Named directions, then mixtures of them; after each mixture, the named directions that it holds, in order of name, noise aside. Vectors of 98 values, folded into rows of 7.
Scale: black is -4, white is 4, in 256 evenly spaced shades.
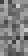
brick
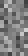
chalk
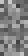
brick, chalk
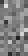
brick, chalk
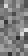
brick, chalk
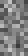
brick, chalk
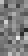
brick, chalk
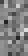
brick, chalk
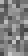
brick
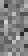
brick, chalk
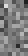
chalk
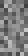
chalk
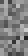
brick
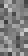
chalk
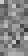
brick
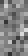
brick, chalk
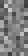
chalk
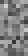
brick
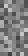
chalk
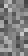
chalk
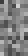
brick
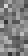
chalk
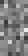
brick, chalk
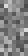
chalk
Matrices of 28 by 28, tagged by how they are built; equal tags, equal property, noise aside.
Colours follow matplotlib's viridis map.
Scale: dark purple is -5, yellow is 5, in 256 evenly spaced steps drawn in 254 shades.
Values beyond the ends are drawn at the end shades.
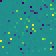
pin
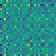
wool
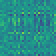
wool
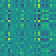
wool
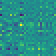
wool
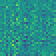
wool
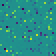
pin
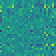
wool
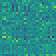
wool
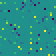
pin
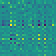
wool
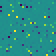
pin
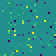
pin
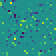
pin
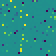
pin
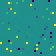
pin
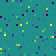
pin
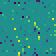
pin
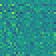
wool
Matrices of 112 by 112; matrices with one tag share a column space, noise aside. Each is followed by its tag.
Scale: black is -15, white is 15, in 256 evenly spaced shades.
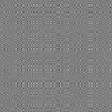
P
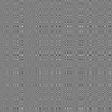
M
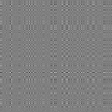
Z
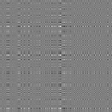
M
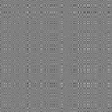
P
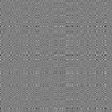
M
